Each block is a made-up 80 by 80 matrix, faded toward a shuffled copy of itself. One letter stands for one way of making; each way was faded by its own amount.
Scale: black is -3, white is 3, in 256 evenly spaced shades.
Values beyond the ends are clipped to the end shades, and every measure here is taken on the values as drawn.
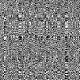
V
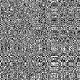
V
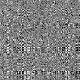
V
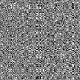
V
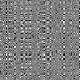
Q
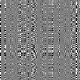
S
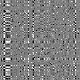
Q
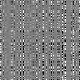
S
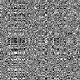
V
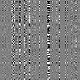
S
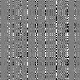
S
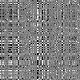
Q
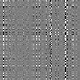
S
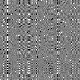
Q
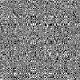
V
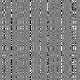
S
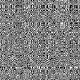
V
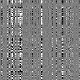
S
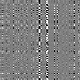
S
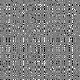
Q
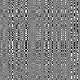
S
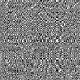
V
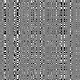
S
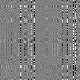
S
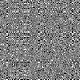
V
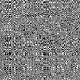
V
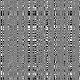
S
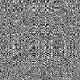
V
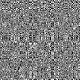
V
